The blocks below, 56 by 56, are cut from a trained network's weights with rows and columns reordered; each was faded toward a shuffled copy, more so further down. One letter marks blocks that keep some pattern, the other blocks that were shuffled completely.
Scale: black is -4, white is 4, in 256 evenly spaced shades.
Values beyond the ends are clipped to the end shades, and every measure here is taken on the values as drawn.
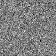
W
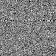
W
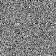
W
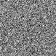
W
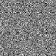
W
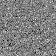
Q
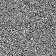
Q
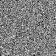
Q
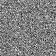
Q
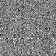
W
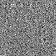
W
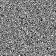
Q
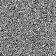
Q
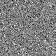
Q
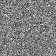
Q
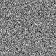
W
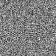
W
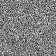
Q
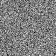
Q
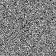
Q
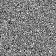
Q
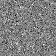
Q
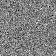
Q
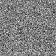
W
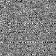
W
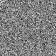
Q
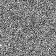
Q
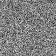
Q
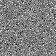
Q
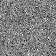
Q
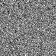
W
